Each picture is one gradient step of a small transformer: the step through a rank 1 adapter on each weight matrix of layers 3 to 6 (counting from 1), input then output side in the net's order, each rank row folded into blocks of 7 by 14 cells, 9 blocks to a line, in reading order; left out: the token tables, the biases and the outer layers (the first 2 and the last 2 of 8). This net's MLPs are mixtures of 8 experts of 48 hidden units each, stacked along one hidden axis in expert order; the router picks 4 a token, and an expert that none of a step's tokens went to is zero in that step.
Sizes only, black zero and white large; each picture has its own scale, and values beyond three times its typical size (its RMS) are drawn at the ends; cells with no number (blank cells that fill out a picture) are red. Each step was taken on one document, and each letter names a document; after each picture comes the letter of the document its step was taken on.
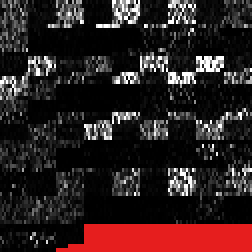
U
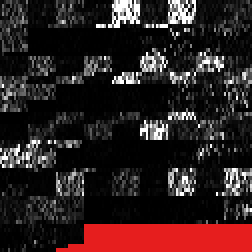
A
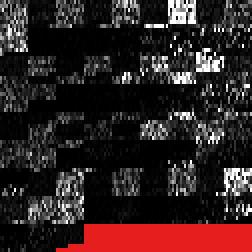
A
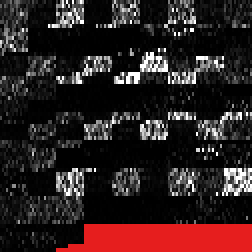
U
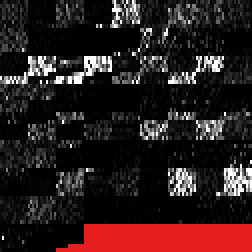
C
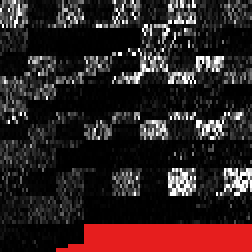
C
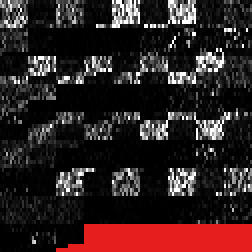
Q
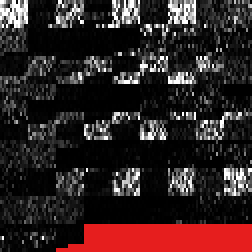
U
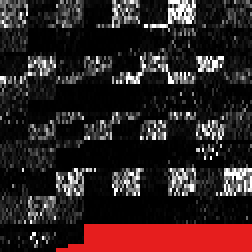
U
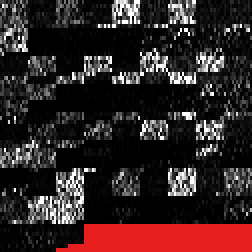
A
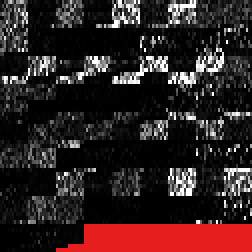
Q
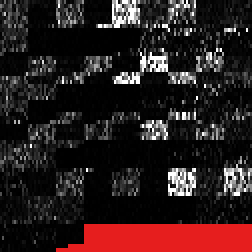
C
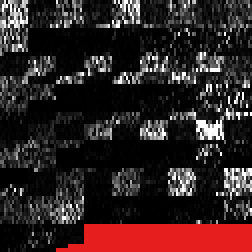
A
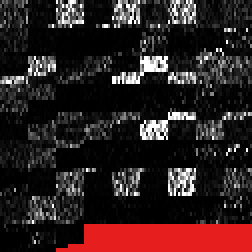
Q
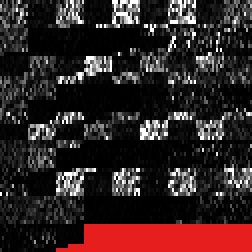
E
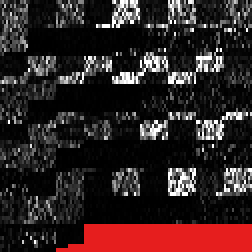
E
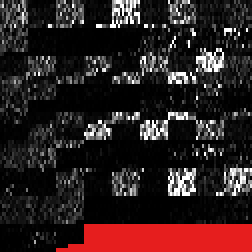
Q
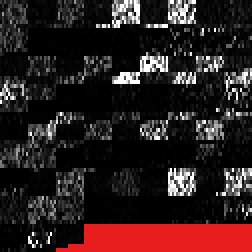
A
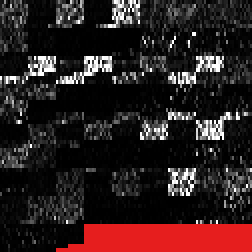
Q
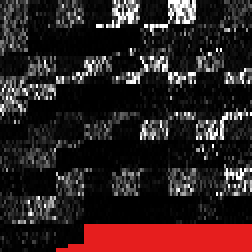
U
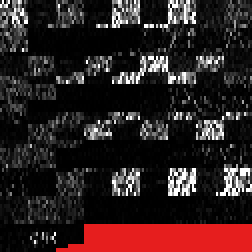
E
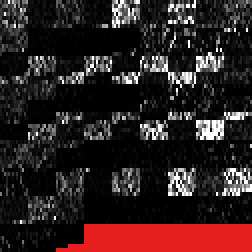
C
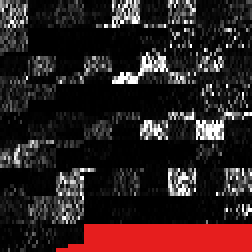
A
